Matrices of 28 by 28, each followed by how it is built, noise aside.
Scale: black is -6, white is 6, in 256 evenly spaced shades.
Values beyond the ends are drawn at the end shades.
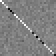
diagonal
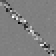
banded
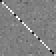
diagonal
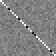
diagonal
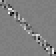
banded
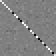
diagonal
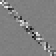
banded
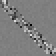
banded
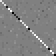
diagonal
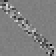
banded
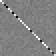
diagonal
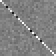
diagonal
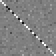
diagonal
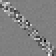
banded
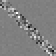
banded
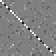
diagonal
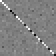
diagonal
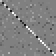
diagonal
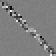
banded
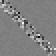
banded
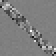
banded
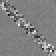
banded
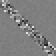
banded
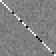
diagonal
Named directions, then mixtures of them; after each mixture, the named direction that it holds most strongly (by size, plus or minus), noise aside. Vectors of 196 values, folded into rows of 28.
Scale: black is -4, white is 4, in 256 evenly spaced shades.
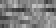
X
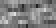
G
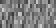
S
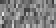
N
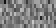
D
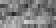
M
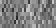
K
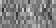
K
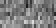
M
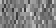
K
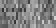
K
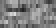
G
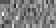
N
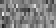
N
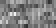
G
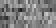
X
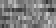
X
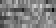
X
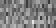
D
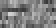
X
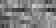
X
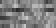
X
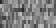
S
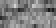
X
